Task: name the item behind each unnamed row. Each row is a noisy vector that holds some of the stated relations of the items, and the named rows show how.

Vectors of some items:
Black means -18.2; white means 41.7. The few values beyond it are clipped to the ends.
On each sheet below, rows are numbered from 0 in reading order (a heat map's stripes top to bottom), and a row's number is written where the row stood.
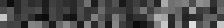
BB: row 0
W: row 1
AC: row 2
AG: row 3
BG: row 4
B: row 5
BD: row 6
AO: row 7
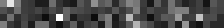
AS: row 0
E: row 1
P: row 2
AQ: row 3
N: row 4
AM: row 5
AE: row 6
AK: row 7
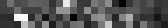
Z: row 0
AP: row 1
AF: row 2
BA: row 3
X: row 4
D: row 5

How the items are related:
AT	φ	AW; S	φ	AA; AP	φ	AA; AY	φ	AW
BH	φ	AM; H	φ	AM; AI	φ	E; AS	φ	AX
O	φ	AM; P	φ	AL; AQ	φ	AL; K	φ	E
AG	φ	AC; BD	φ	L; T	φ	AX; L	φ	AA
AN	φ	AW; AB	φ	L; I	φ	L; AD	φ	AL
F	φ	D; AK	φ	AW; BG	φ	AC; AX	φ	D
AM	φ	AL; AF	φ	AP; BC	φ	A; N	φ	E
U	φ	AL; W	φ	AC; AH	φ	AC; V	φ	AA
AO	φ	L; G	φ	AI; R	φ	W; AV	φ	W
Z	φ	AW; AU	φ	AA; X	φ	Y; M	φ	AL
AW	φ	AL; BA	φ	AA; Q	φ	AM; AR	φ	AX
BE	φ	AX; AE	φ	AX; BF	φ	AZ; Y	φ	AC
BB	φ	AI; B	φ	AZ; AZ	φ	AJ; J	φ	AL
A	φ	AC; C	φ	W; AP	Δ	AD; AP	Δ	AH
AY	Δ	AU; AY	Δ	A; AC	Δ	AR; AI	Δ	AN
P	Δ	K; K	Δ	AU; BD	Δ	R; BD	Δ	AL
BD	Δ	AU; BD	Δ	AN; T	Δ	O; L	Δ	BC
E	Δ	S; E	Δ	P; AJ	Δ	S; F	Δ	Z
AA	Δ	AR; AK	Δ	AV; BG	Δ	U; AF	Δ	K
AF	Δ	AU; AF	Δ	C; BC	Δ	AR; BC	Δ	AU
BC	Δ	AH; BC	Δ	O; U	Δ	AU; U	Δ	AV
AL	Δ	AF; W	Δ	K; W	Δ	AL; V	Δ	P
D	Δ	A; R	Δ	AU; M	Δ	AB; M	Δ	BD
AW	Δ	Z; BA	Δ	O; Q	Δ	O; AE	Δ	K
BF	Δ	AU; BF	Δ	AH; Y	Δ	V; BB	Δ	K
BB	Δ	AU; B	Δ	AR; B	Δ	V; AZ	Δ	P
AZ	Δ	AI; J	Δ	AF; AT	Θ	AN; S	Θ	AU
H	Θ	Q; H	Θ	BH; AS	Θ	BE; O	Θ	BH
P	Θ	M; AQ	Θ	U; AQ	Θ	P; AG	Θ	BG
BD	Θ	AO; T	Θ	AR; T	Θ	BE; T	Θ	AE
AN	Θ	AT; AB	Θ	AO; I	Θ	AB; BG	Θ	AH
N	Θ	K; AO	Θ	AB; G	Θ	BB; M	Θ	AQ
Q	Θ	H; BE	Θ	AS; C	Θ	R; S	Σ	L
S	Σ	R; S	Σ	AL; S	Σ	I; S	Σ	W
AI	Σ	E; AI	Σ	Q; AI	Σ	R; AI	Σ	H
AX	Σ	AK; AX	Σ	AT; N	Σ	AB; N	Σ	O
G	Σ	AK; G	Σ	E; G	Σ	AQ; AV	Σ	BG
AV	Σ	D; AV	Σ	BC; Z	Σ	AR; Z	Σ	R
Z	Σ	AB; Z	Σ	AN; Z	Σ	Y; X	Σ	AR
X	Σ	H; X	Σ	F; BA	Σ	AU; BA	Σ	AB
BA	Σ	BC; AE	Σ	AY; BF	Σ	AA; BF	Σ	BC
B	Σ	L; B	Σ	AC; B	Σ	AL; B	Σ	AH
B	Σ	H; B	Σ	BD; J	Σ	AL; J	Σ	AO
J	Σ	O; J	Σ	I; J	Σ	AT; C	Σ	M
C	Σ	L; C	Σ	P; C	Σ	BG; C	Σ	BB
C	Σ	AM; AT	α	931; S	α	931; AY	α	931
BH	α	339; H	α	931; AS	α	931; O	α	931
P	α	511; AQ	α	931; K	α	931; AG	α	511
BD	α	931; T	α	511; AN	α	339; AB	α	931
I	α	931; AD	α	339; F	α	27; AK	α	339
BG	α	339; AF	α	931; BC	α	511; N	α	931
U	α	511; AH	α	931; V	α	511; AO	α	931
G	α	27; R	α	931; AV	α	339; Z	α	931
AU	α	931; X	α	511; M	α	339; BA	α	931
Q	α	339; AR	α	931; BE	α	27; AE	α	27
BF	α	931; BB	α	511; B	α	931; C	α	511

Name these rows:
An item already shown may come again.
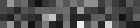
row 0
AH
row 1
J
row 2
BD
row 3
AO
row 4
AM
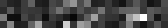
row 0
AL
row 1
L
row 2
R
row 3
T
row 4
J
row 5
P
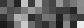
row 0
B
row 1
BF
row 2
I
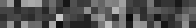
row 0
AR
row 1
AB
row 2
AK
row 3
BA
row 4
AU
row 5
AZ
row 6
AX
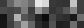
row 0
N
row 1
AY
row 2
AW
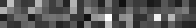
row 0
BF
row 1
BF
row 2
AD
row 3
S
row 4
AV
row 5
G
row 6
U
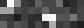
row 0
K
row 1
Z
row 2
F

